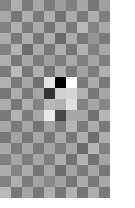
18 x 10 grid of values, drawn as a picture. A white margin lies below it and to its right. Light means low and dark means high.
Histogram: heavy tails on both sides. Grain: checkered. Odd patch: rougher, in the centre. Roughest part: centre. Slope: none. Ninth with the lowest average: centre.
